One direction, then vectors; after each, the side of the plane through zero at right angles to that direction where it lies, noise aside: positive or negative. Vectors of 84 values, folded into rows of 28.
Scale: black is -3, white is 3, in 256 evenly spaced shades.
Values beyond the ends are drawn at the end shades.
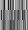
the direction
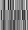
positive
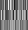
negative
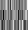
positive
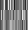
negative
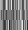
positive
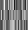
negative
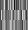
negative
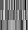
negative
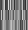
negative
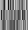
positive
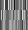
negative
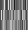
negative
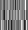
positive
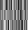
negative
